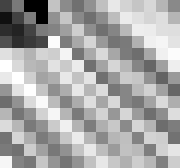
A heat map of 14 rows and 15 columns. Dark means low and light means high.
An odd patch, lower than its surroundings, sits in the top left. The ninth with the lowest average is the top left. The top right is the smoothest part. Neither half mirrors the other. The grain runs diagonally down to the right.
